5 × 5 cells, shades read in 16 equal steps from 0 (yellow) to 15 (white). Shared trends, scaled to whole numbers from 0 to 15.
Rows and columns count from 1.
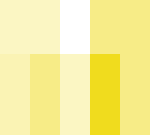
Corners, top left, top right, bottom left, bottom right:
11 7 10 7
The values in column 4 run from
0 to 7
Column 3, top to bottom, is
15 15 11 11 11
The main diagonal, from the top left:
11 11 11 0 7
